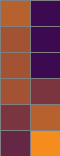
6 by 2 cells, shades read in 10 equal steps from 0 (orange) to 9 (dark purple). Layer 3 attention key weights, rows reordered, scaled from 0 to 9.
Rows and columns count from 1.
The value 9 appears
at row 1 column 2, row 2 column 2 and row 3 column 2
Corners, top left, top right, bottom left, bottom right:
3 9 7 0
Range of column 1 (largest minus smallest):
4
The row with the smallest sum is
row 6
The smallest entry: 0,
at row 6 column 2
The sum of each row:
12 13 13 10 9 7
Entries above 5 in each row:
1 1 1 1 1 1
